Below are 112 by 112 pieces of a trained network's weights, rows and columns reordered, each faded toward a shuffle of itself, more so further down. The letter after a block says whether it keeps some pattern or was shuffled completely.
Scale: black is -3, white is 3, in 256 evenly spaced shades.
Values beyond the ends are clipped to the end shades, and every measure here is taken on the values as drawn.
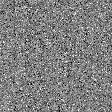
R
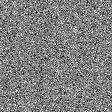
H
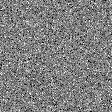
H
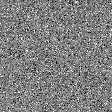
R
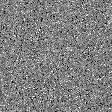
H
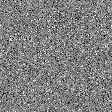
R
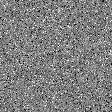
H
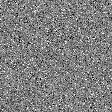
H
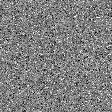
R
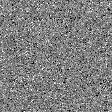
R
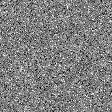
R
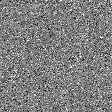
H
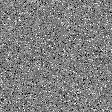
H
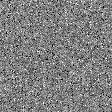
R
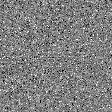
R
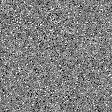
R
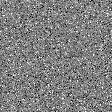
H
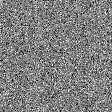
R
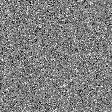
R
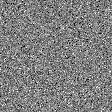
H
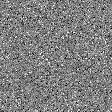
R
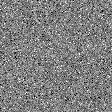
H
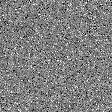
H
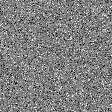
H
